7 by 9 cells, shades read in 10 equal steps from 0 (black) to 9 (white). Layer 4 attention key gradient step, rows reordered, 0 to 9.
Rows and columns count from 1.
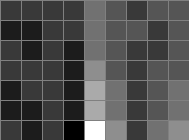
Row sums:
23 21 20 23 25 24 30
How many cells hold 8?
0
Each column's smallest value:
1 1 2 0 4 3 2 2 3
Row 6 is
1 1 2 1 6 4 2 3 4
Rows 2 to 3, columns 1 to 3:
1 1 2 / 2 1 2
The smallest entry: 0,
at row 7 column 4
